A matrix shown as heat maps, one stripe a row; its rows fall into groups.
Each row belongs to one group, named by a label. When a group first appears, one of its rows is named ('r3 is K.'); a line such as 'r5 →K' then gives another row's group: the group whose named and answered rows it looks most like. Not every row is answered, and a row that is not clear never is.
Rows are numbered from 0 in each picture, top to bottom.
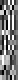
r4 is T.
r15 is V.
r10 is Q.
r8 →Q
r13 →V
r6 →V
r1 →Q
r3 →T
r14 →Q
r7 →T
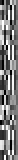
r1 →V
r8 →V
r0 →Q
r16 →T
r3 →T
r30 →T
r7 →V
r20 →Q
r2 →T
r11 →T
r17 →T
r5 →V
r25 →V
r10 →T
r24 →Q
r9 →T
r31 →Q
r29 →V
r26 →T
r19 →Q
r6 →V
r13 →Q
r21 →V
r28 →V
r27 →T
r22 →V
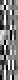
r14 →Q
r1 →V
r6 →V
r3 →Q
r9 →Q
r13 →T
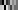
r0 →Q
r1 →V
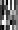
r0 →T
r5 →Q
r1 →T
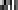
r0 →V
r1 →T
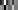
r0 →Q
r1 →V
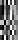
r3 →Q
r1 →Q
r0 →T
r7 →Q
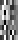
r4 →V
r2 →V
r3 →V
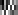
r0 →Q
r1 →T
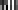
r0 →T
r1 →T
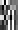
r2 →T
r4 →T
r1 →Q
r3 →V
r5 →T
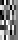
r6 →V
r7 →V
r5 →T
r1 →V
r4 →V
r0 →Q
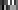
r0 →T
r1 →Q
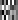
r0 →T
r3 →V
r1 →V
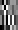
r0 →Q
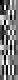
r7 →Q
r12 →V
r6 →T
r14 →T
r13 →T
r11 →V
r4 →V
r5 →Q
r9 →V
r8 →T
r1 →Q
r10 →T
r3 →V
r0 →Q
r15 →Q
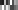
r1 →V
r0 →Q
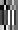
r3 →T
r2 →T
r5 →V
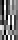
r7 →T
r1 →Q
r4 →T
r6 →V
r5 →V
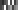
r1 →Q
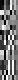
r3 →Q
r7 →T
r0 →Q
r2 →V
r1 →Q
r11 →V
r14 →T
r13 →T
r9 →T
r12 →T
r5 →V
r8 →Q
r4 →V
